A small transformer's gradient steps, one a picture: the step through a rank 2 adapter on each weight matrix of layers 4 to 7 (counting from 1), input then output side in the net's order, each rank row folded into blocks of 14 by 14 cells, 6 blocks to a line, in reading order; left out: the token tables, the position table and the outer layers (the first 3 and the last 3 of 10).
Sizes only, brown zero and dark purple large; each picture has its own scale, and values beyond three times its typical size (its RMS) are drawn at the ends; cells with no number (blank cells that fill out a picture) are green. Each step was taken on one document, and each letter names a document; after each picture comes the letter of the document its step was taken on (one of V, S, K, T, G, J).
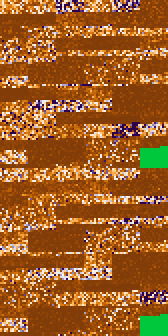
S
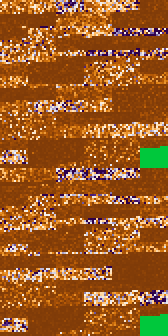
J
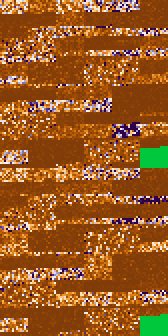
S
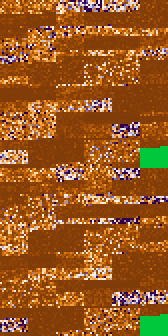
S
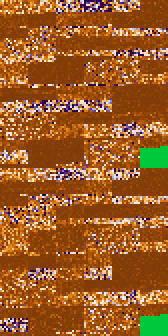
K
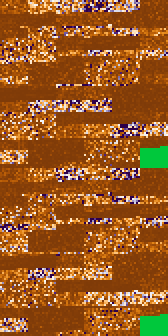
S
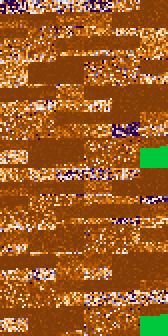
K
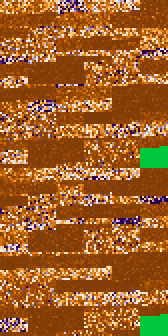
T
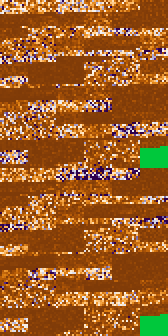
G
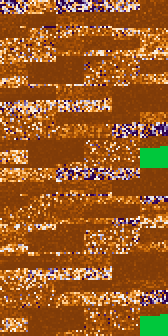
G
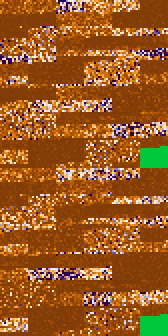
J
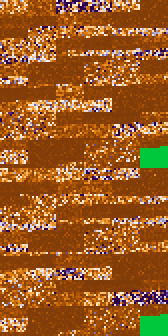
J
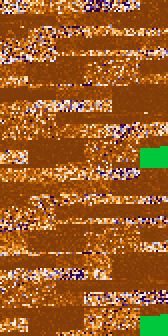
S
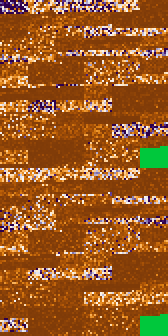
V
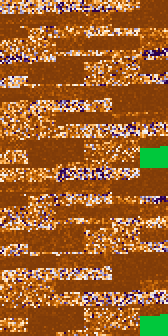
G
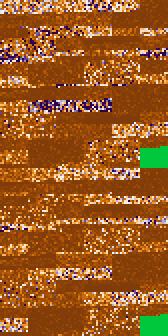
V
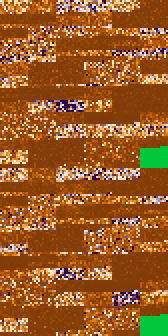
T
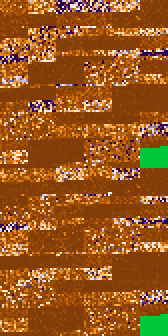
K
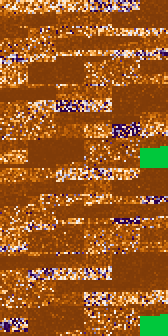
K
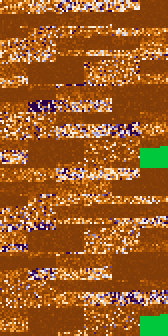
G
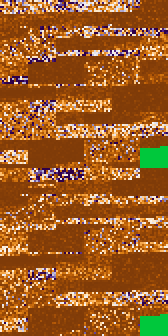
K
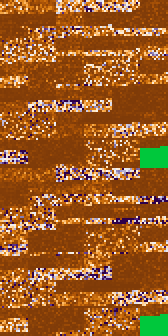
S
